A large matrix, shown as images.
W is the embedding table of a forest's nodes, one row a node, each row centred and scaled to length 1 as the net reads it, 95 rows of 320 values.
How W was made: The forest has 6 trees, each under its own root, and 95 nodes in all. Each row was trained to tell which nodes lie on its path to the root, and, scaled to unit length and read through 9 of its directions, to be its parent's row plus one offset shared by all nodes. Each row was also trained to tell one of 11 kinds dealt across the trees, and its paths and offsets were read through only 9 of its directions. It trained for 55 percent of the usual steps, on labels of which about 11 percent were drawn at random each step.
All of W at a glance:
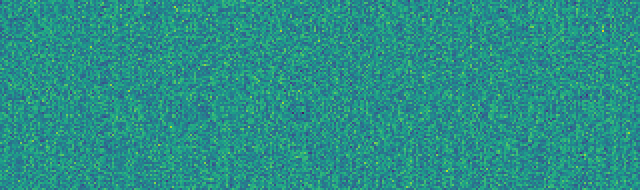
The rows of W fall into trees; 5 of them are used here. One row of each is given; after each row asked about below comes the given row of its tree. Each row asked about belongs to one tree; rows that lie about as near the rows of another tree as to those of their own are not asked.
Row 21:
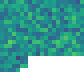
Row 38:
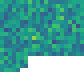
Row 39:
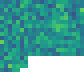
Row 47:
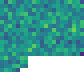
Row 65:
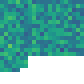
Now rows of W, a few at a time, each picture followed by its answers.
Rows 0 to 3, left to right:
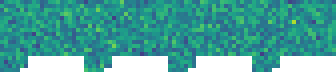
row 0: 65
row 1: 38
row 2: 21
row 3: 65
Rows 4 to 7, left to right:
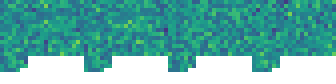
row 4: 21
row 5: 21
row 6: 39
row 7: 21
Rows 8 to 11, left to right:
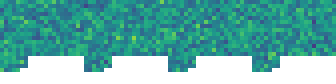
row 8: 21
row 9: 38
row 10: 38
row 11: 47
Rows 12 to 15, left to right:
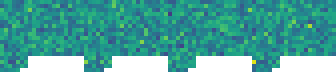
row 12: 38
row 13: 65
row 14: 65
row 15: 65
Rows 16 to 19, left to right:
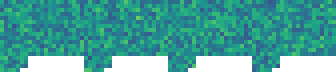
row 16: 47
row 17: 21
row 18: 47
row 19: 38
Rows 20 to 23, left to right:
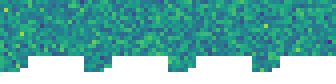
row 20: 38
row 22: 65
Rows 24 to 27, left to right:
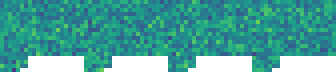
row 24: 38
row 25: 21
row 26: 38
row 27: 47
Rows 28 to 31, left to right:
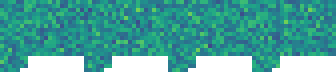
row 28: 47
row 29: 21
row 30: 47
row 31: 65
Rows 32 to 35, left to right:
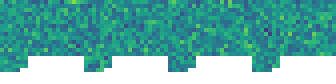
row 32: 47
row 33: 39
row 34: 21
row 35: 65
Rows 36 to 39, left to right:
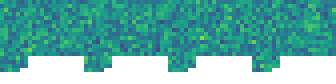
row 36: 38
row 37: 65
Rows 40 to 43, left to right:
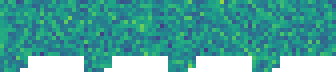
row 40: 47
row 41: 65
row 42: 21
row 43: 65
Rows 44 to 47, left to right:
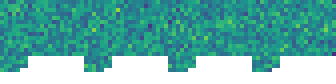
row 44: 21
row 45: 38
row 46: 38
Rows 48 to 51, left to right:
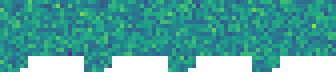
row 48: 38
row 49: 38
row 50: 21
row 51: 65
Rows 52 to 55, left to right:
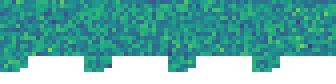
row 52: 21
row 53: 65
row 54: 21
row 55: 39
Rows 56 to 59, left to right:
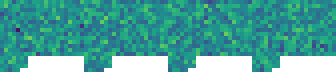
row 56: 21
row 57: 65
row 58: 65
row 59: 21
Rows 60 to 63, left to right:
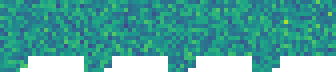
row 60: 21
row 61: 38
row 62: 47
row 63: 38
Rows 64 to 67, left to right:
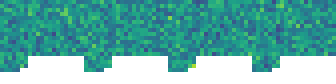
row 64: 65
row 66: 21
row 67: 65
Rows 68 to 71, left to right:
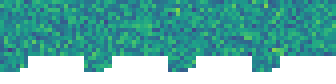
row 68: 21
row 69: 39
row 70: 65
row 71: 38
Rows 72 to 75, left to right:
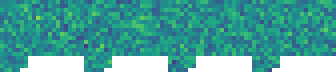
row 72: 47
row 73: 65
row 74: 65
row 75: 47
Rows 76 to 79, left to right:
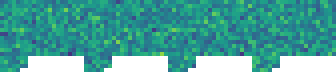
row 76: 47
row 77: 21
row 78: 47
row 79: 47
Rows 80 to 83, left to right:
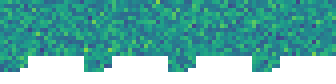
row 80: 65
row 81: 38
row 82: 47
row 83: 65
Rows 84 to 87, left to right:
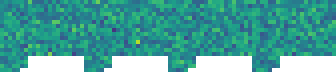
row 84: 38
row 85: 47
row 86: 21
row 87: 47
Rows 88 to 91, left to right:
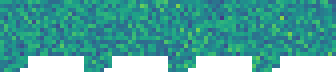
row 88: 38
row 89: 47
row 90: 38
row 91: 47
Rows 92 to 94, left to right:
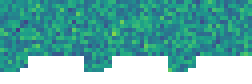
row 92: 38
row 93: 38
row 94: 21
